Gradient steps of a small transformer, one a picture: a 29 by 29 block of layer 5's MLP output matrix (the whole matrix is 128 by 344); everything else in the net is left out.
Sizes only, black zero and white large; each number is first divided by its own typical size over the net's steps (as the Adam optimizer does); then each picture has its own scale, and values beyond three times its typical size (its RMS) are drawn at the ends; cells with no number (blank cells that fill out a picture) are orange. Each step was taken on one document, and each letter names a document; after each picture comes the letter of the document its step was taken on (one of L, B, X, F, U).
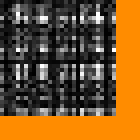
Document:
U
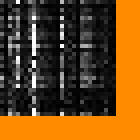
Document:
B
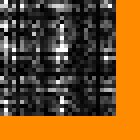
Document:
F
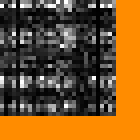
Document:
F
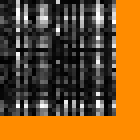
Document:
U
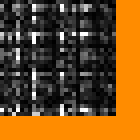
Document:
B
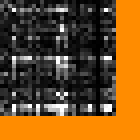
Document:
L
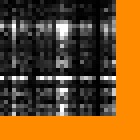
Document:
L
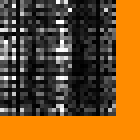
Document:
F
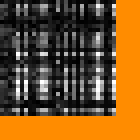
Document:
U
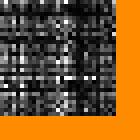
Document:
F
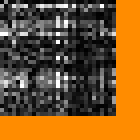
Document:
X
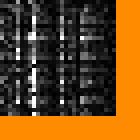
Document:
B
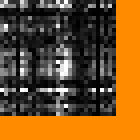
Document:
L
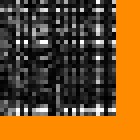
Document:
U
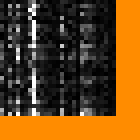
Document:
B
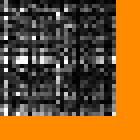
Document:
X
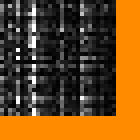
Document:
B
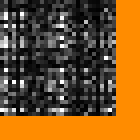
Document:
F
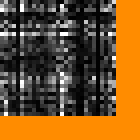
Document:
F
